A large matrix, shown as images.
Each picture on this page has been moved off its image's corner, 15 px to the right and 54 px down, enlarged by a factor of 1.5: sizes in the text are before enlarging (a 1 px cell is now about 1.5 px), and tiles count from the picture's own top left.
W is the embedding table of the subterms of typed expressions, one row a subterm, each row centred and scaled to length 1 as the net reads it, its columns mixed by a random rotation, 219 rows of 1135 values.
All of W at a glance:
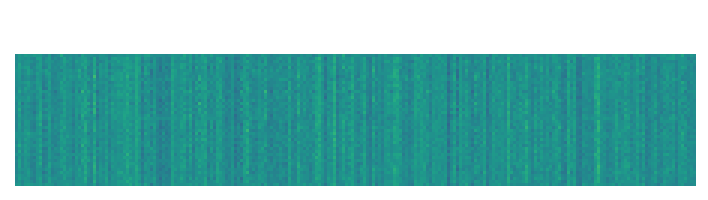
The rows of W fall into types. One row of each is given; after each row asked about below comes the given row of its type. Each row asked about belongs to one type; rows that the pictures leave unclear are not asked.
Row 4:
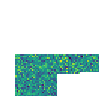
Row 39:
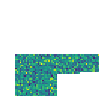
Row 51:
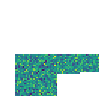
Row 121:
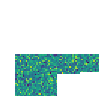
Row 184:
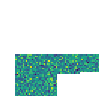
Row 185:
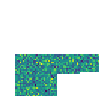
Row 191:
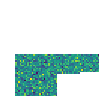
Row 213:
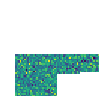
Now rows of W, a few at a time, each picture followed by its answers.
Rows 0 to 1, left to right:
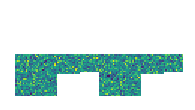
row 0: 51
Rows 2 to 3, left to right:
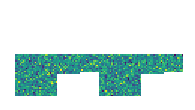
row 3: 191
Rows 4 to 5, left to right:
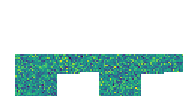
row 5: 39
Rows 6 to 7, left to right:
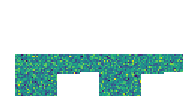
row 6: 4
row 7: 191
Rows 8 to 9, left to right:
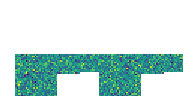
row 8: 4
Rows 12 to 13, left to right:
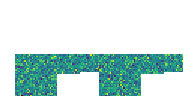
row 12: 51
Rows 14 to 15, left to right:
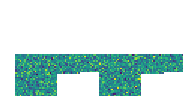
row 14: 213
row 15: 191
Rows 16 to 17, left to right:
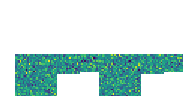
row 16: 213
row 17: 184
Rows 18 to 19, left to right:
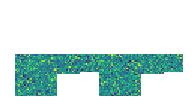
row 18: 121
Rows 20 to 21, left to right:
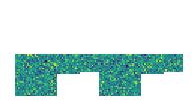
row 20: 184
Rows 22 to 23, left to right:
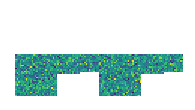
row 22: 39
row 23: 191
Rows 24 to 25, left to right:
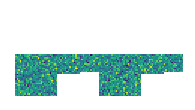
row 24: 121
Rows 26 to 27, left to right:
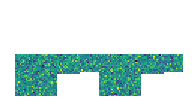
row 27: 185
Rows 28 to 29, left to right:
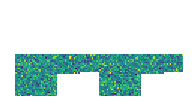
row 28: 213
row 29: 39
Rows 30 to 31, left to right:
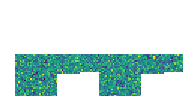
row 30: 191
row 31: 185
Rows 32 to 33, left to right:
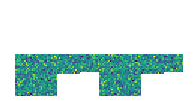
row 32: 51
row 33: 185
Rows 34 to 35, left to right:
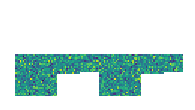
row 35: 191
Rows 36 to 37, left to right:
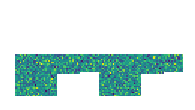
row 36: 185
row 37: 213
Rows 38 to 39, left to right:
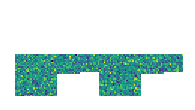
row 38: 185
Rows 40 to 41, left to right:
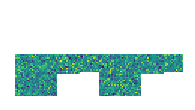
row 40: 4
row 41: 51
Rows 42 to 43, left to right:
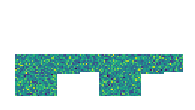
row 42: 39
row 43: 121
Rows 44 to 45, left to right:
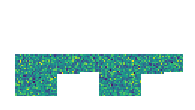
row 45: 213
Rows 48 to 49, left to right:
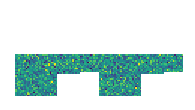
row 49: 39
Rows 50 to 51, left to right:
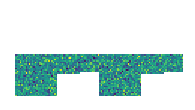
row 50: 39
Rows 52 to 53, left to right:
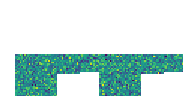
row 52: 185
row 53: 4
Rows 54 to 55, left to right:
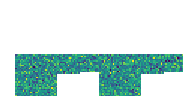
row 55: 213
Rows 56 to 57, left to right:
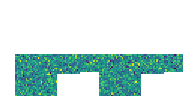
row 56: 121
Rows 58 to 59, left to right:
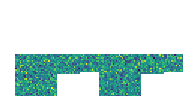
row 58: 39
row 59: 4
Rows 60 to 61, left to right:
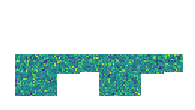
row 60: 51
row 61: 213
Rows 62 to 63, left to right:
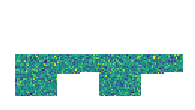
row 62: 51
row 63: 213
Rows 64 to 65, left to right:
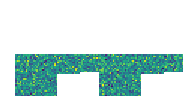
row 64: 51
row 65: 4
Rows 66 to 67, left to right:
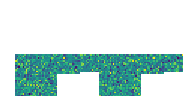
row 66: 51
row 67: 39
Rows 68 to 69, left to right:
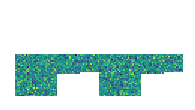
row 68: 185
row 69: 213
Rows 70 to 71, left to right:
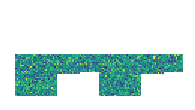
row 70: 39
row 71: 213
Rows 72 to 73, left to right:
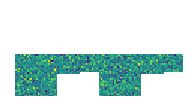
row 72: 185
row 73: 39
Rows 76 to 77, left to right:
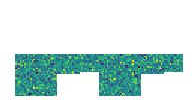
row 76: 191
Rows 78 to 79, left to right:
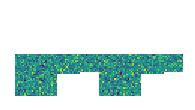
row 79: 191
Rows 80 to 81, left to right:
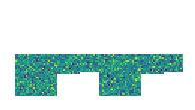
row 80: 184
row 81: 121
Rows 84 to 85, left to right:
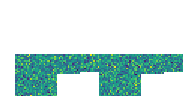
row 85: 184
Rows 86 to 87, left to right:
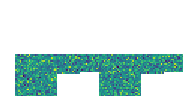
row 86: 121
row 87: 213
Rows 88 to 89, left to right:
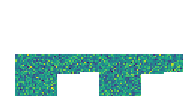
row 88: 184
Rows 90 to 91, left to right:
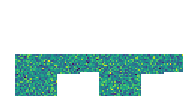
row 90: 184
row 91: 39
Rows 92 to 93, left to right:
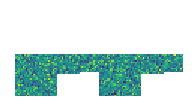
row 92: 185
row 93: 51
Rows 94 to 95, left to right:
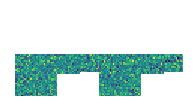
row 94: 51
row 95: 213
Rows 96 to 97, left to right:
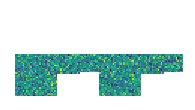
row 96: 184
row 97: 213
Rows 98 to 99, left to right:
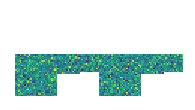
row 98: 121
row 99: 184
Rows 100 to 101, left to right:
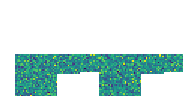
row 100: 51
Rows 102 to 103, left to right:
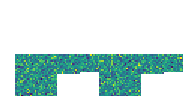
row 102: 51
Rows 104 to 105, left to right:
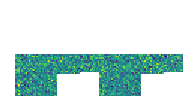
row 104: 4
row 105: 4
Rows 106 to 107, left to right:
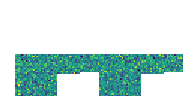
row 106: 4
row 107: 4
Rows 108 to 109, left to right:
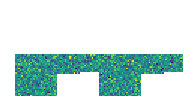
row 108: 213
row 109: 184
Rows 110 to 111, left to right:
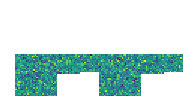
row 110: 4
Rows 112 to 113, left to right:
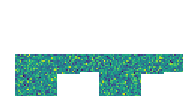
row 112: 121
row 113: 121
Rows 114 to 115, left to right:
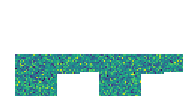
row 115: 121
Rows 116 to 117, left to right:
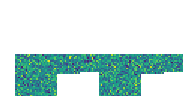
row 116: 213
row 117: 184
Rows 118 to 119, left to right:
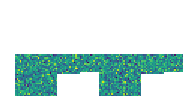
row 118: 121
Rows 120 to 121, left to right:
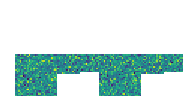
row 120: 121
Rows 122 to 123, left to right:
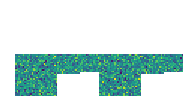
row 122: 51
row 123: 191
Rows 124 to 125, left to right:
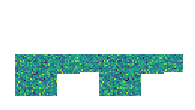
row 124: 191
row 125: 191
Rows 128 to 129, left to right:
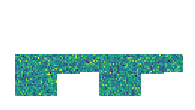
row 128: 121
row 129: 39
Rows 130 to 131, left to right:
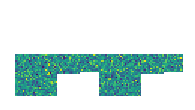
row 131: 4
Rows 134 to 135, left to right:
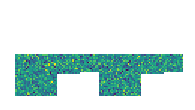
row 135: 51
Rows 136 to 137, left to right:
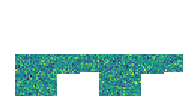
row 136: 51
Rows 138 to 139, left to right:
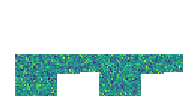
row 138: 39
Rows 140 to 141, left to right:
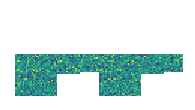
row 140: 4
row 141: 51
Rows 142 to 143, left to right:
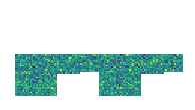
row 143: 185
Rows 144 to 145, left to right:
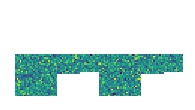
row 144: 121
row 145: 191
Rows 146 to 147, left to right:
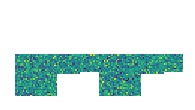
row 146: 51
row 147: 191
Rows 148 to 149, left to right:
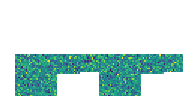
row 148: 213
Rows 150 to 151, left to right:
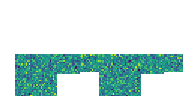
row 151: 184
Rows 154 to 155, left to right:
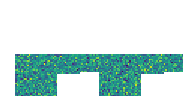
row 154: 51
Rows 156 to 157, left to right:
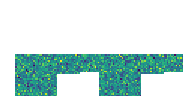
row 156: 213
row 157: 4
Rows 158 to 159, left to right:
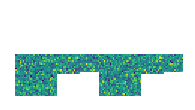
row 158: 39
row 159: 121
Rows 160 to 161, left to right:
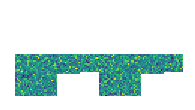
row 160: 121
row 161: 51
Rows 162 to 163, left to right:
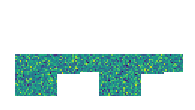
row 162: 121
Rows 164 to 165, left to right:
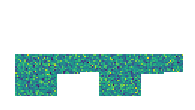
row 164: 213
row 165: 39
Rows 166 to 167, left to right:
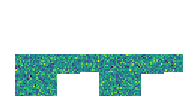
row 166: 51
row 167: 185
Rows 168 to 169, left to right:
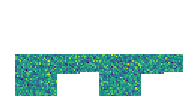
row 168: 213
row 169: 184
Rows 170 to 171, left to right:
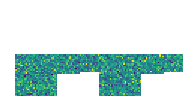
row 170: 39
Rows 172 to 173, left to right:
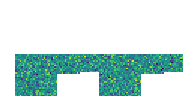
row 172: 213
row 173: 184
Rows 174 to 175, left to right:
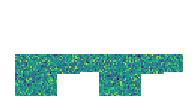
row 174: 121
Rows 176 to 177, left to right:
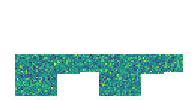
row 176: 39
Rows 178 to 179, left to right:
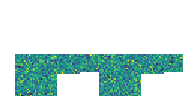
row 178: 51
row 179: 184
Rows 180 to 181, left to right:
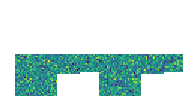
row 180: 184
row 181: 185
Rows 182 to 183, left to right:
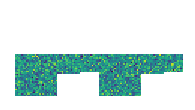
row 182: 4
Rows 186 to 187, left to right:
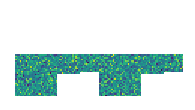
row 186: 121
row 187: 51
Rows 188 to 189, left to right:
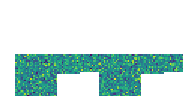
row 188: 191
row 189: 191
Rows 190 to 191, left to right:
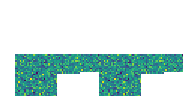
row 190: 191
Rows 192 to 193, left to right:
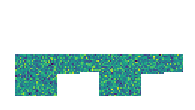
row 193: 185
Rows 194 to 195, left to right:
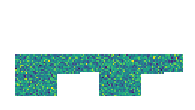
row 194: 39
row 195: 213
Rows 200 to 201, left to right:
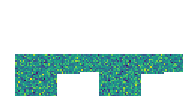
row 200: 191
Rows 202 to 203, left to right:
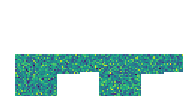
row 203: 39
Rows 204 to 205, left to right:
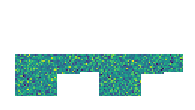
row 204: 121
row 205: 184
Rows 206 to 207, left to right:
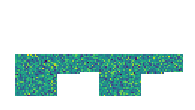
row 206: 184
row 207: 213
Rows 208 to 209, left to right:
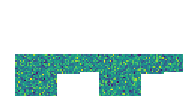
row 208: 191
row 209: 121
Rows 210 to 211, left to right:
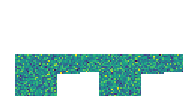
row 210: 184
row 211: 185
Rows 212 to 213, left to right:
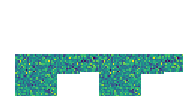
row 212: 213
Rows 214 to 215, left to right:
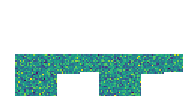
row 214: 191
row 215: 51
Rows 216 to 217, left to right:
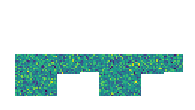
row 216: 185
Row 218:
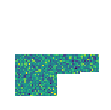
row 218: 213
